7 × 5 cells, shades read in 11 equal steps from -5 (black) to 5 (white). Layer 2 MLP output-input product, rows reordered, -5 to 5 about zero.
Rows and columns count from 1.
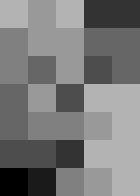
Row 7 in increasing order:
-5 -4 0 1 2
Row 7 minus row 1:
-7 -5 -2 4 5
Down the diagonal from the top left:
2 1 1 2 2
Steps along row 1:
down up down same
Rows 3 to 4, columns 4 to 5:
-2 -1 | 2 2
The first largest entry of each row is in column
1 2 3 4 5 4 5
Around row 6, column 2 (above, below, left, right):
0 -4 -2 -3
